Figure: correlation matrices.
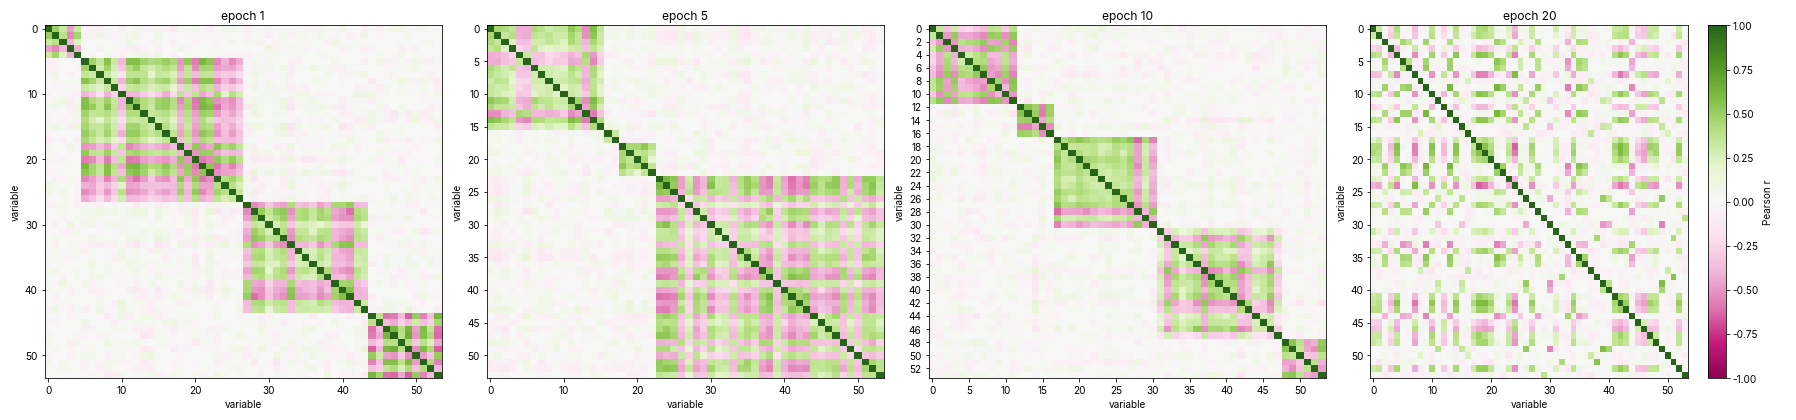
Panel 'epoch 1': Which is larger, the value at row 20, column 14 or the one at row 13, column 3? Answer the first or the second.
the second
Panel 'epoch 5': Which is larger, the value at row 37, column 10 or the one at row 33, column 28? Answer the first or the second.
the second
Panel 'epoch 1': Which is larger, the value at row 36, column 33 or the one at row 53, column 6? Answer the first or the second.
the second
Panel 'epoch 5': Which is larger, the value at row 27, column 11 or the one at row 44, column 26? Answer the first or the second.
the first
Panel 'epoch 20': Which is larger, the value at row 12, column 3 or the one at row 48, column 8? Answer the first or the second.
the first
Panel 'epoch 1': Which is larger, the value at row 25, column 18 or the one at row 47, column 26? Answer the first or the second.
the first
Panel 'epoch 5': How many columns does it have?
54
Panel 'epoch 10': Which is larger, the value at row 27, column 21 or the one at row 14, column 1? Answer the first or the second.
the first
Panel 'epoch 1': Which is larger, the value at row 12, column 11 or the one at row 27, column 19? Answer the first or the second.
the first
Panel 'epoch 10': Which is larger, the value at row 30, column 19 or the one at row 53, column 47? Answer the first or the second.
the second
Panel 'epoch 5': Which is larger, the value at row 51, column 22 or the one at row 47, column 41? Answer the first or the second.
the first
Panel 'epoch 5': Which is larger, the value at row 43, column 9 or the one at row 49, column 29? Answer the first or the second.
the first
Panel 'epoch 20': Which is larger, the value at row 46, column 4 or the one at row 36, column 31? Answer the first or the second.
the second
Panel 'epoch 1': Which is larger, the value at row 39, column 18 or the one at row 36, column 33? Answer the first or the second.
the first
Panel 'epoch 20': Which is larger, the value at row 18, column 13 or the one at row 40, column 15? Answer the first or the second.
the second
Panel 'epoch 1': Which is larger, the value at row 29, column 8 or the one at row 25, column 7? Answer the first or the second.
the first
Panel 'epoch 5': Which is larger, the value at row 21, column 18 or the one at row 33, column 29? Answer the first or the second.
the first
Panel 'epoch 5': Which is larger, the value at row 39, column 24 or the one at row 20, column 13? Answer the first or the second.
the first
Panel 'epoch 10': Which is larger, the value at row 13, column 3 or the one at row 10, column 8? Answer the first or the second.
the first
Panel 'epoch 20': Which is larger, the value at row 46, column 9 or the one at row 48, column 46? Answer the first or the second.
the first
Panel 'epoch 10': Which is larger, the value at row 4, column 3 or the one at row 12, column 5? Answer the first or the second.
the second
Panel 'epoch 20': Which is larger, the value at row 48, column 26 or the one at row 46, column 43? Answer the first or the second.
the first
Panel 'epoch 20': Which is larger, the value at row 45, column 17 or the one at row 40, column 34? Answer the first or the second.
the second
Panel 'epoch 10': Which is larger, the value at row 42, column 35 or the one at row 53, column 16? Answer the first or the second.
the second
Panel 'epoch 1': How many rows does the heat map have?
54
